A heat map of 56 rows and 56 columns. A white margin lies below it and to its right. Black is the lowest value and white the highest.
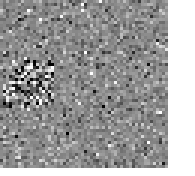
No regular stripes run through it. Values change most from cell to cell in the middle left. The halves do not mirror each other. In the middle left lies a patch that is rougher than the rest. A few values lie far out on both sides of the bulk. No overall slope runs across the table.
